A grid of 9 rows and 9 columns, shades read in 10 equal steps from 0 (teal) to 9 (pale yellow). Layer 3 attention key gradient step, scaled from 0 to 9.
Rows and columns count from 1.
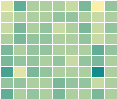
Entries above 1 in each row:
9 9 9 9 9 9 8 9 9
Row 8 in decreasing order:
7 6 6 6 5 5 5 5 4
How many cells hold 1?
0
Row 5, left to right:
4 6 5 5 6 6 6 3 5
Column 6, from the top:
7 5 6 6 6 7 6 5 6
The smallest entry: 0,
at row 7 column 8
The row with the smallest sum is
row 7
